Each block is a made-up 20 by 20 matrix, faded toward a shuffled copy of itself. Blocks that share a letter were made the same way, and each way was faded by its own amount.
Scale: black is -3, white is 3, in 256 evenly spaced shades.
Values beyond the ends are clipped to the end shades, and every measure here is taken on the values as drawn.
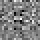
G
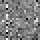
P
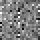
P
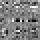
G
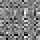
G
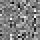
P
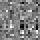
G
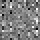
P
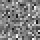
P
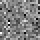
P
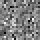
P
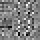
G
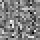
P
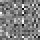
G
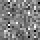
P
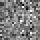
P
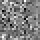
P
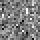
P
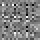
G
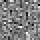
P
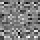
G
